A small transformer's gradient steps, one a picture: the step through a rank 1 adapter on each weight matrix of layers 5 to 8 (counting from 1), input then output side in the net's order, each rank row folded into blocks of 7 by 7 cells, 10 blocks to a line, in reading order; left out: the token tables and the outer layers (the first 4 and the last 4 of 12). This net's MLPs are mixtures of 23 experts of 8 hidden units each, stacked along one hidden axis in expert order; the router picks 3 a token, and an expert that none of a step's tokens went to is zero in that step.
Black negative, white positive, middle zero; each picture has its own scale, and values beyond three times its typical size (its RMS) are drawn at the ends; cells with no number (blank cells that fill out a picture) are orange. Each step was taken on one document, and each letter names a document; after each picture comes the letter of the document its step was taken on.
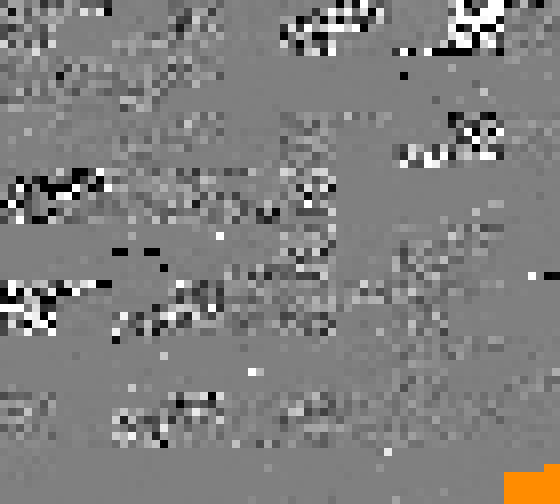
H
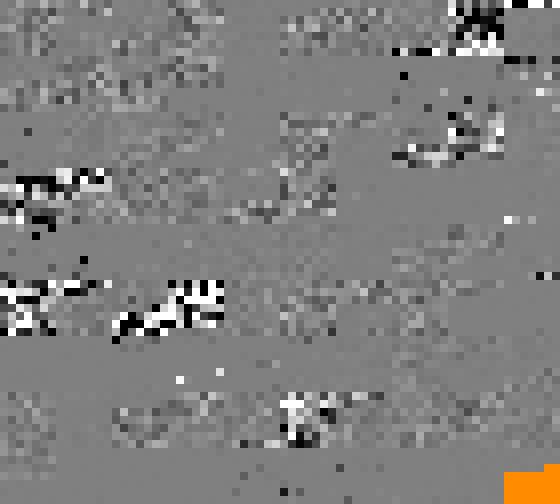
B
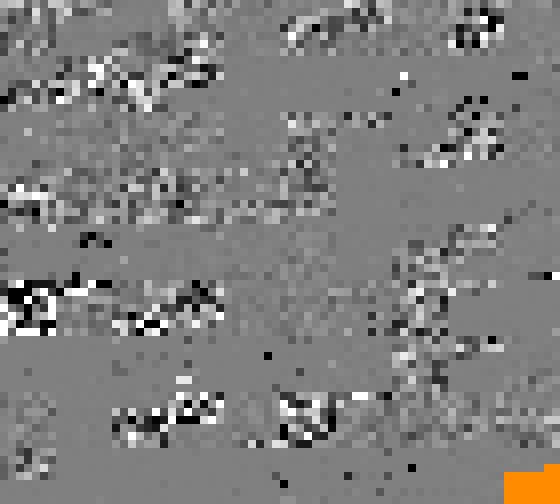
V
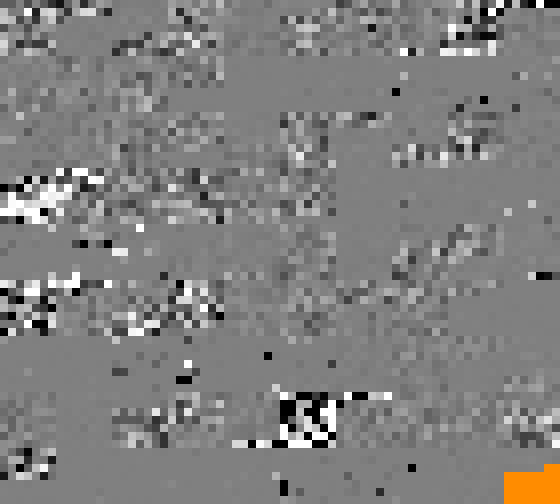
V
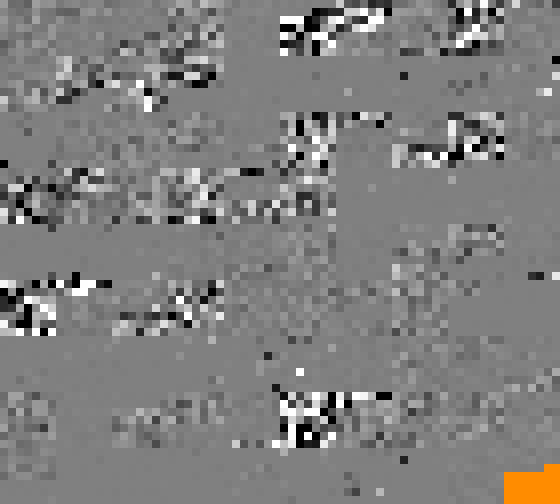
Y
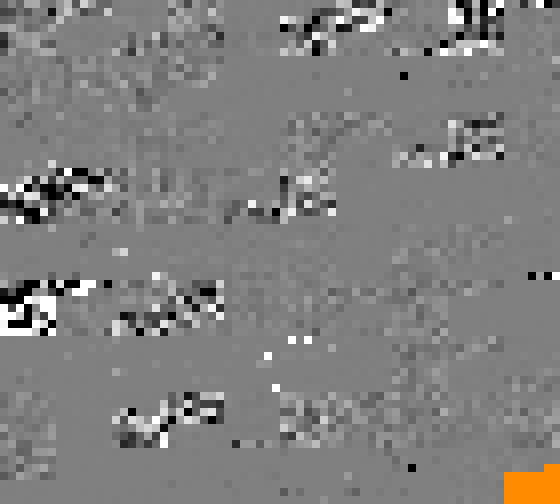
Y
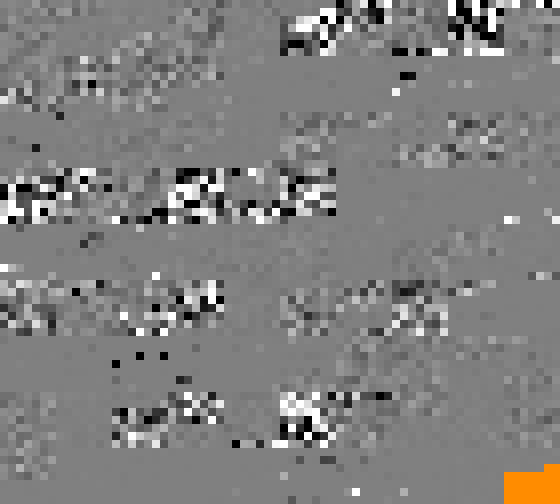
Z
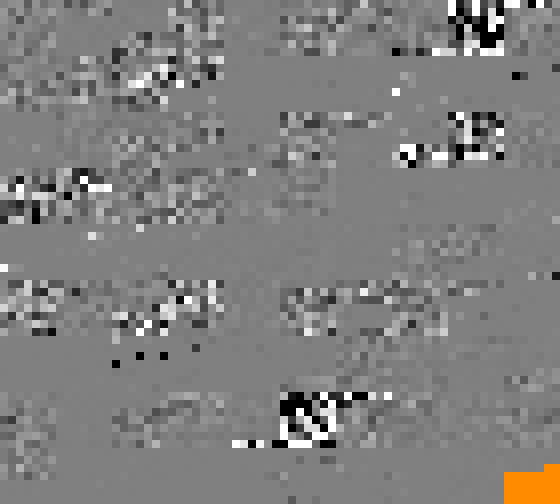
Z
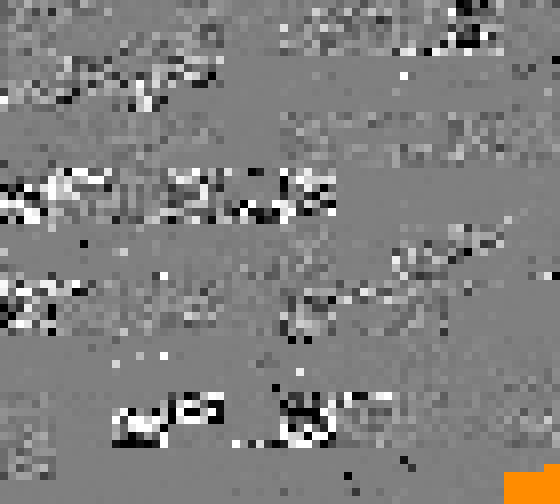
Y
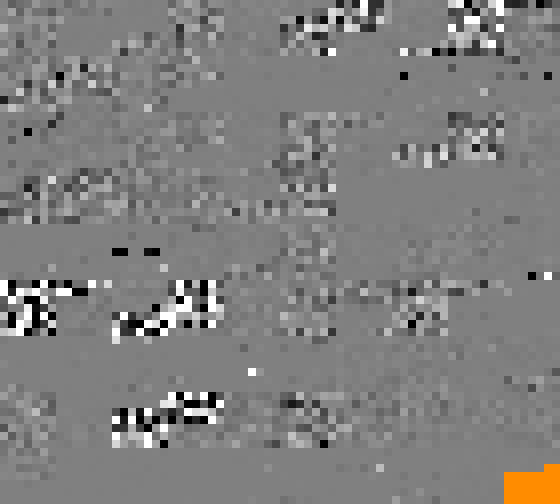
H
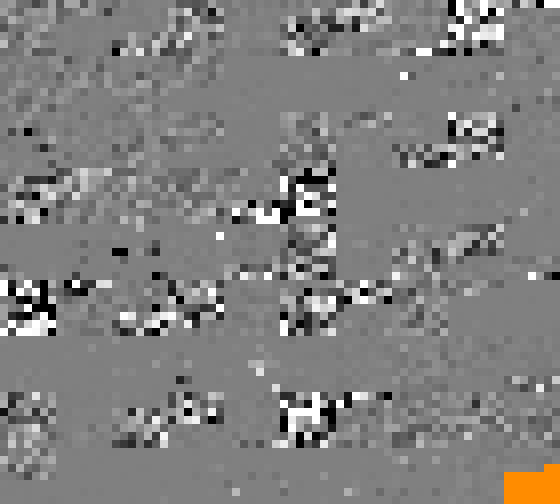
Y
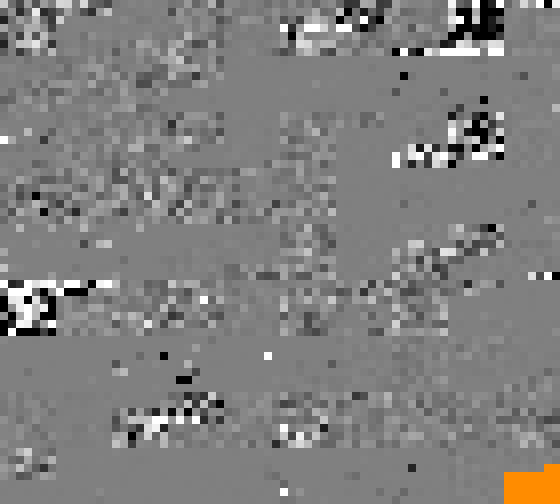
V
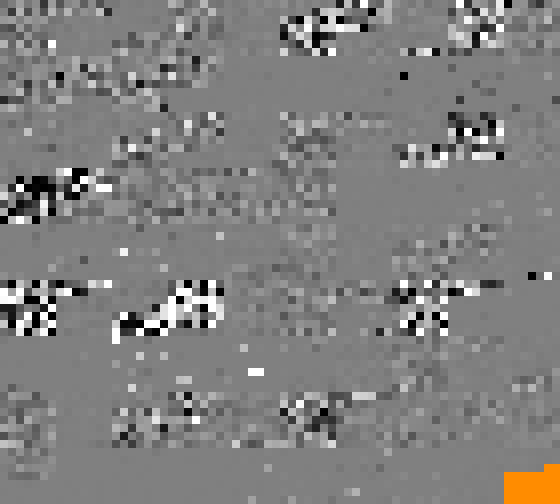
H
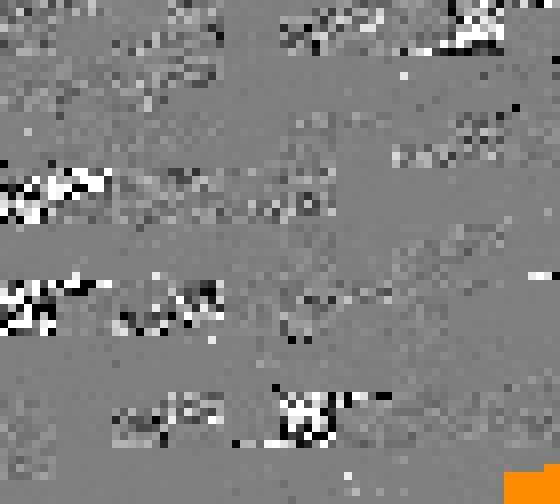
Y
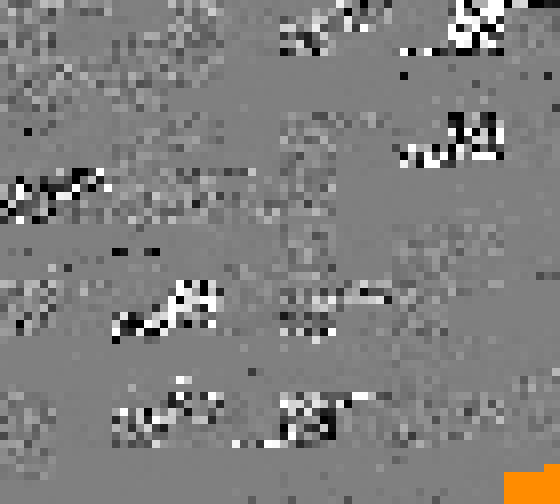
H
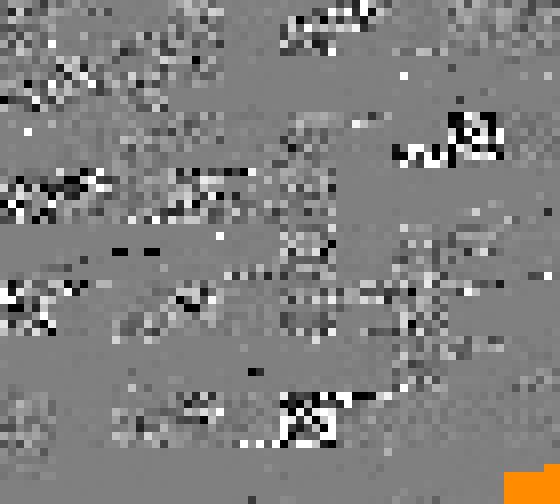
H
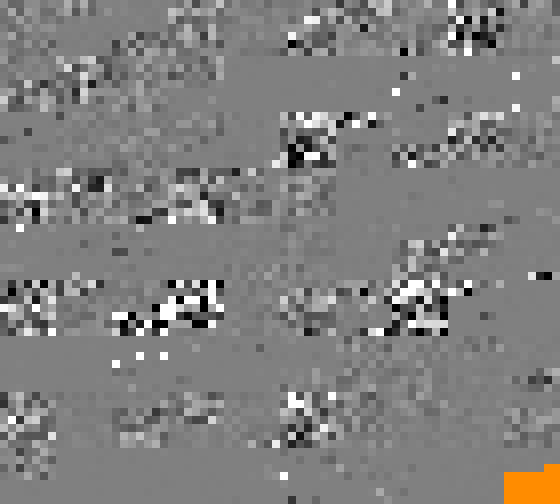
Z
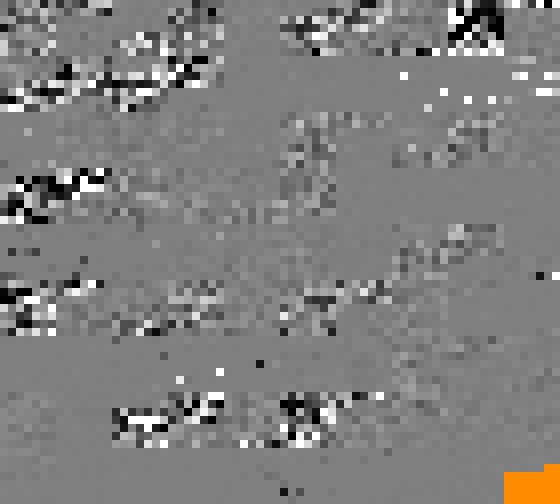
B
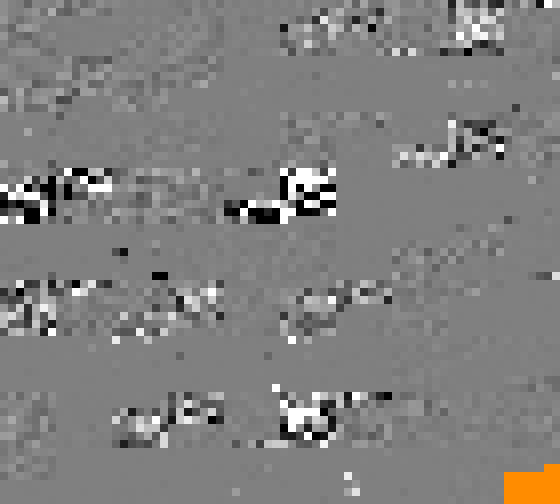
Y
